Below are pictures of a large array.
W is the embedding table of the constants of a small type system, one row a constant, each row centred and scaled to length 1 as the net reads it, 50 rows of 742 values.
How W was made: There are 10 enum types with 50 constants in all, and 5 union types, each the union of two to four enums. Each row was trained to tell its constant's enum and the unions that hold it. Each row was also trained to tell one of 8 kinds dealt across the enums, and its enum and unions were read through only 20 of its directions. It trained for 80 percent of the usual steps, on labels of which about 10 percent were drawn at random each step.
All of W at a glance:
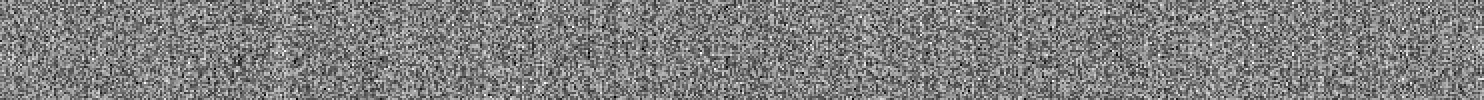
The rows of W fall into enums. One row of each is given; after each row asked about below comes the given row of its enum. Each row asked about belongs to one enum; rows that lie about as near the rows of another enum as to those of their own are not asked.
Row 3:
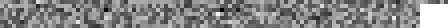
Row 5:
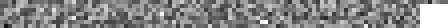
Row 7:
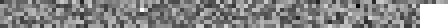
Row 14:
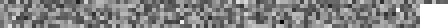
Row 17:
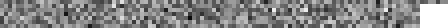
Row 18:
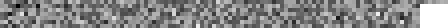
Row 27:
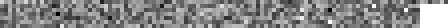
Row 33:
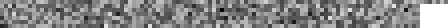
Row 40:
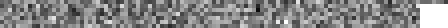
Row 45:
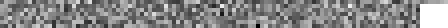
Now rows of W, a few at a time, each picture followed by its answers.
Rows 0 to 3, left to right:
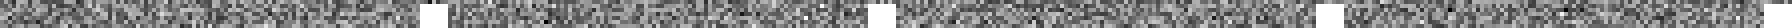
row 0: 14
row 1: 27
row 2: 45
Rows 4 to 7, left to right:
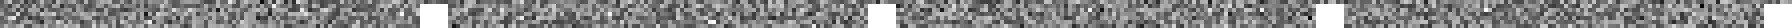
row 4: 14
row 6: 5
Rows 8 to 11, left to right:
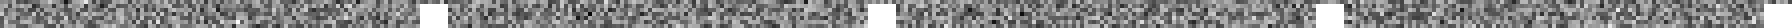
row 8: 17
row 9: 17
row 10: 5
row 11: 14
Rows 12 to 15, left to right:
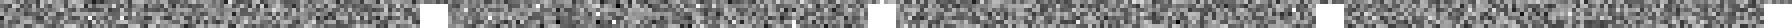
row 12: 27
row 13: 18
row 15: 27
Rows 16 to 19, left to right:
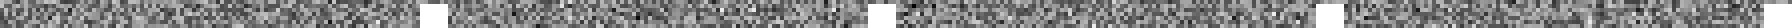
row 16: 3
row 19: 18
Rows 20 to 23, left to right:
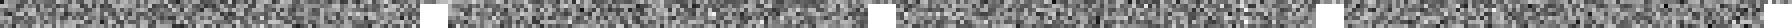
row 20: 7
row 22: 18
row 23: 45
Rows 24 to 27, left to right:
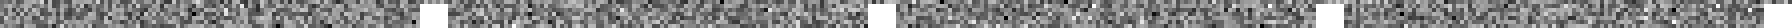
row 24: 17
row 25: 7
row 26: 18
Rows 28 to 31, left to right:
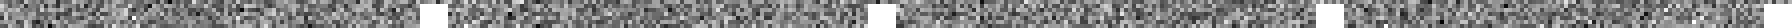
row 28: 17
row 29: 5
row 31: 5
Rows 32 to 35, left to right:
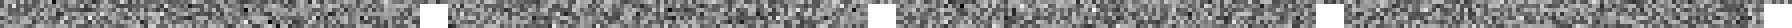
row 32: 45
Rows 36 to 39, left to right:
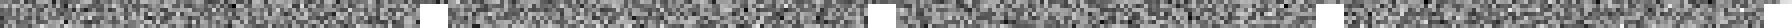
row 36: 3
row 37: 3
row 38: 18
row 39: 5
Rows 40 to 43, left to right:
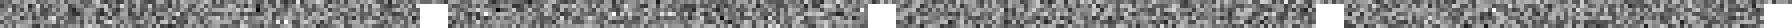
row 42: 27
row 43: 27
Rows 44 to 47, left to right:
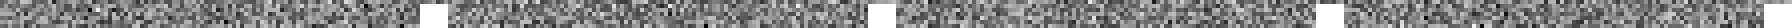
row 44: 45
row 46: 7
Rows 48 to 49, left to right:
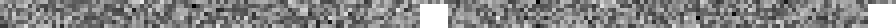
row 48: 33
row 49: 17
